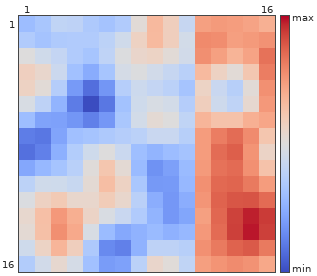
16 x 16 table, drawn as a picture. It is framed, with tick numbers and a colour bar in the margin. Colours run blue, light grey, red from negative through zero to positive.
There are no regular stripes. The ninth with the lowest average is the middle left. The ninth with the highest average is the bottom right. The right part is higher, past a seam about 70% of the way across.
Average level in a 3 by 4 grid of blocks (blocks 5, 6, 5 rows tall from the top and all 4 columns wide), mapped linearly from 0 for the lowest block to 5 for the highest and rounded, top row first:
1123 / 0114 / 3115
